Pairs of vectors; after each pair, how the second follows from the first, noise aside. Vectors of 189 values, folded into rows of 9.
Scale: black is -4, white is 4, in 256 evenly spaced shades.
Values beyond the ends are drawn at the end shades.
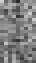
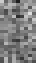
copied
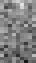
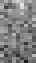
copied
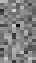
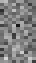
copied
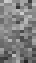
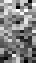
scaled up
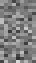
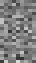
copied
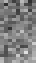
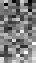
scaled up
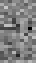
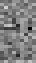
copied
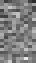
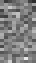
copied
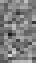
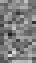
copied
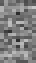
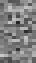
reversed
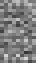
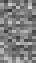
reversed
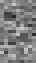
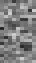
reversed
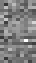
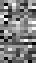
scaled up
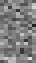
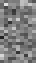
reversed
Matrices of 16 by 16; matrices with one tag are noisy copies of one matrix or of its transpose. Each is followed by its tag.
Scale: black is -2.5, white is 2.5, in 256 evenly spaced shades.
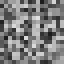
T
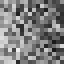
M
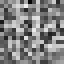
T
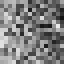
M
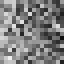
M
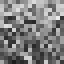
M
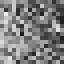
M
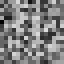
T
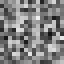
T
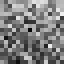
M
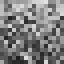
M
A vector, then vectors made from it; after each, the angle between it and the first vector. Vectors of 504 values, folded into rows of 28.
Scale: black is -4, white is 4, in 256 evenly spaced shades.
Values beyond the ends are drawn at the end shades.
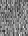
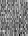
nearly opposite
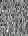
orthogonal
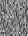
partly opposed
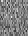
partly opposed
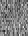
nearly parallel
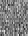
nearly opposite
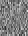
partly opposed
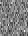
orthogonal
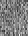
nearly parallel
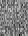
nearly opposite
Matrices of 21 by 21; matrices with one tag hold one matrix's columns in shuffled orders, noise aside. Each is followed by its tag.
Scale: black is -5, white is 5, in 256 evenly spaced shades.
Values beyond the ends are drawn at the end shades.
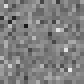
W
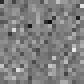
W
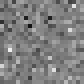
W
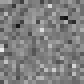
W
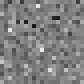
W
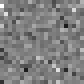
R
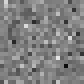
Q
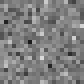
Q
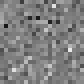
W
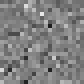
R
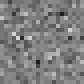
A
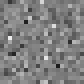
Q
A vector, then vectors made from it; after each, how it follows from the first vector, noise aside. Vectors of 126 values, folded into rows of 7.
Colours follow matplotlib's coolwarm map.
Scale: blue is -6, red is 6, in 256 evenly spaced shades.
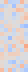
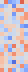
scaled up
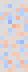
wrapped around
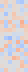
wrapped around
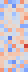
scaled up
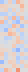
wrapped around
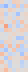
wrapped around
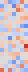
scaled up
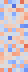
scaled up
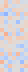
wrapped around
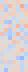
wrapped around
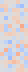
wrapped around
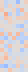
wrapped around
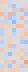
wrapped around
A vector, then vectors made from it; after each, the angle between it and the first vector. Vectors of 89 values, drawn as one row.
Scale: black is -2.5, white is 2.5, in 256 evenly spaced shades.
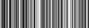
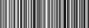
orthogonal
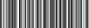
partly opposed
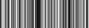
nearly opposite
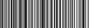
orthogonal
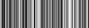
nearly parallel
